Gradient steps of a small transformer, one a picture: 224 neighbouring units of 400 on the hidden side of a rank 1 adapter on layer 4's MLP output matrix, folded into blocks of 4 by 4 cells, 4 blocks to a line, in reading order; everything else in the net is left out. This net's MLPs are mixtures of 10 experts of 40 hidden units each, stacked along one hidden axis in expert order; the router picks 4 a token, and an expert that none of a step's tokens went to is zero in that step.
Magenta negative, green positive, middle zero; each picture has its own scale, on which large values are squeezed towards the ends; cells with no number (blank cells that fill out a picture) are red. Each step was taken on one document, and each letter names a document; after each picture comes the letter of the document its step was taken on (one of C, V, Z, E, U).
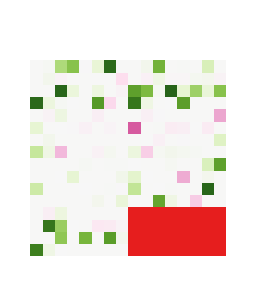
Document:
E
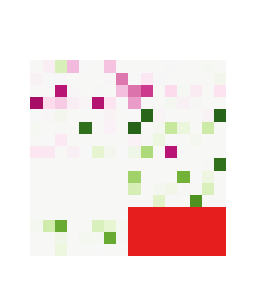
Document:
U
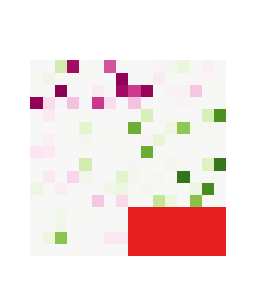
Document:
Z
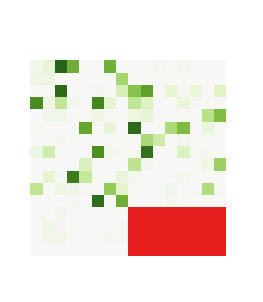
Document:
Z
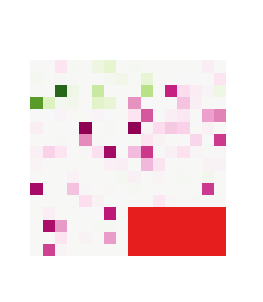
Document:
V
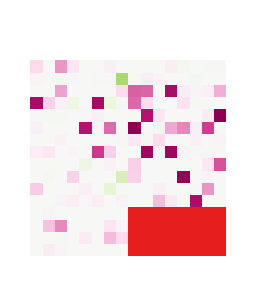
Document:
U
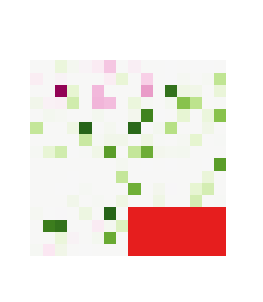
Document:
V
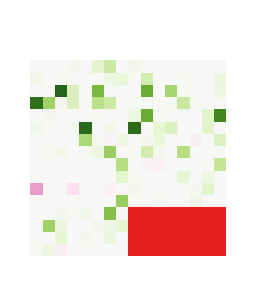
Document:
V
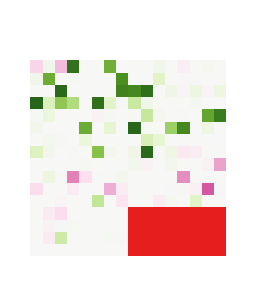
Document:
Z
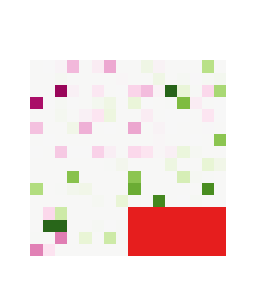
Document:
E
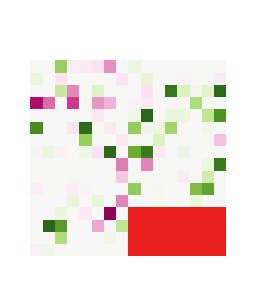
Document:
V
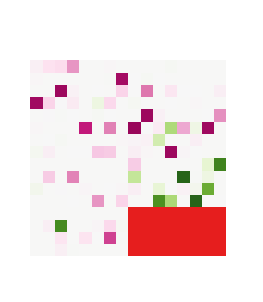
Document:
U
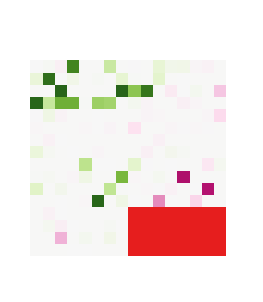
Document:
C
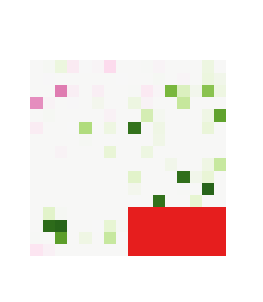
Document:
E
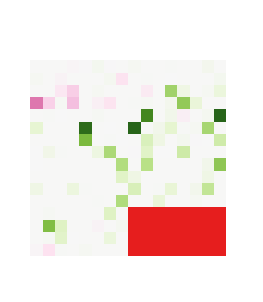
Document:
V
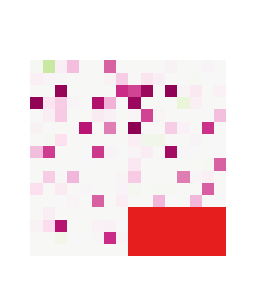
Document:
U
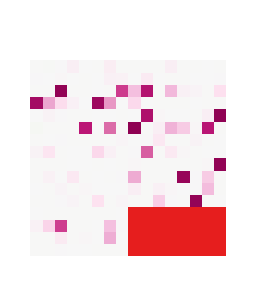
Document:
U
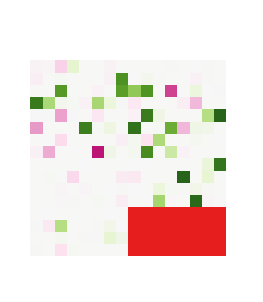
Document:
U
